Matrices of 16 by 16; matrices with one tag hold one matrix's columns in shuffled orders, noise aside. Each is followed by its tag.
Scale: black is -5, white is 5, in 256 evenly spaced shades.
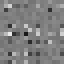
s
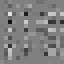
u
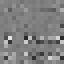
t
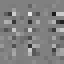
u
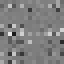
s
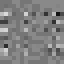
u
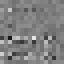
t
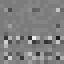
t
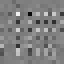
u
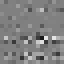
t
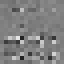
t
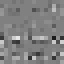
t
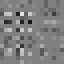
u
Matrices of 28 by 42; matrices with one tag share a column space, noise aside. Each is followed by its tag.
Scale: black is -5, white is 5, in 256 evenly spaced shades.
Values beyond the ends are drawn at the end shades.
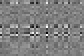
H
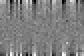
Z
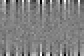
Z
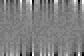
Z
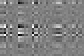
H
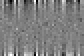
Z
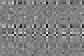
H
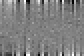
Z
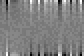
Z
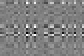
H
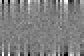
Z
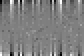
Z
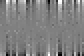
Z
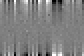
Z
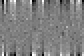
Z
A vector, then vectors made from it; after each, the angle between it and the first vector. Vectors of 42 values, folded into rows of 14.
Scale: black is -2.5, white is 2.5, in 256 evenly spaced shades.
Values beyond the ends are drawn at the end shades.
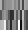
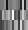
partly opposed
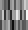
orthogonal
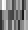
orthogonal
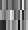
nearly opposite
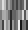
partly aligned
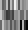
partly aligned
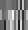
nearly opposite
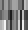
nearly parallel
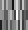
partly opposed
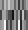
nearly parallel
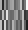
partly aligned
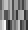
partly aligned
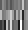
nearly opposite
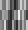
partly aligned
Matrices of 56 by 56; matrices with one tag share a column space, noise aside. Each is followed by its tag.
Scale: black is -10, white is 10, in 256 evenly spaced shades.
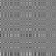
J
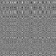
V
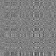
J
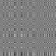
J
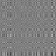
J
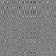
V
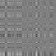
J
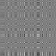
J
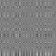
J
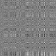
J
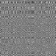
V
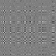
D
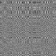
V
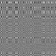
V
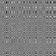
V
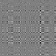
D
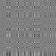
J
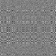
D
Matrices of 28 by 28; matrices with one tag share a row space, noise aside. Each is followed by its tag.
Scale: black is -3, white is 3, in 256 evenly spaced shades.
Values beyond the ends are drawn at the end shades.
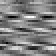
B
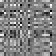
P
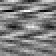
B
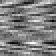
B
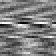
B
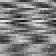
B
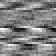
B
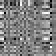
P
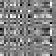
P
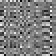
P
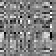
P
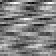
B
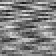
B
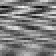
B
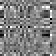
P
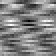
B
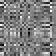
P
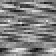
B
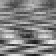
B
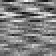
B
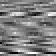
B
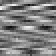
B
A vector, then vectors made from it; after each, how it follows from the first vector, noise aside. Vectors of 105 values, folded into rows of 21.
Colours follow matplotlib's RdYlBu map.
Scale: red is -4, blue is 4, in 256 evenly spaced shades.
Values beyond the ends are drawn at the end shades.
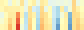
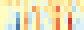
negated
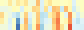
negated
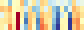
scaled up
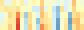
copied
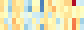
wrapped around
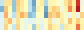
wrapped around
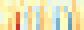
copied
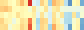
wrapped around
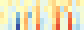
negated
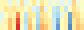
copied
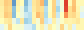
reversed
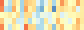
wrapped around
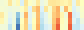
negated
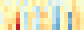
copied
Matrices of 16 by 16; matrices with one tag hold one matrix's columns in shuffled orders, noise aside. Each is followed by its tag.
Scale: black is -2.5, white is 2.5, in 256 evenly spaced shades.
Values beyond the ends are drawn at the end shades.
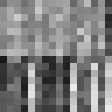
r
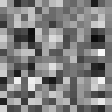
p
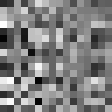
p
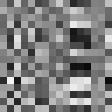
p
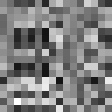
p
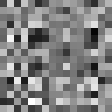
p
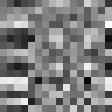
p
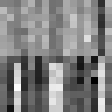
r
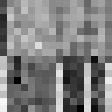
r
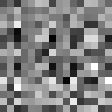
p
